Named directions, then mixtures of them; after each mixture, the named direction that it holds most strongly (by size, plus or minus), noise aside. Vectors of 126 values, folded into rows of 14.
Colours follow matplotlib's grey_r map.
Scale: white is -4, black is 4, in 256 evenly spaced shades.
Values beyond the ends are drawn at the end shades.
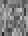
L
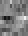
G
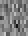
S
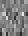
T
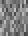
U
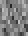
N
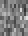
L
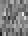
T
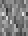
T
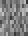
U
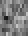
G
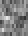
G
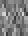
T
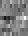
G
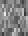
L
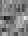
G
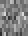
T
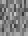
U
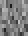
N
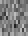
T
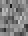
N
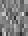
T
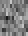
G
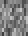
L
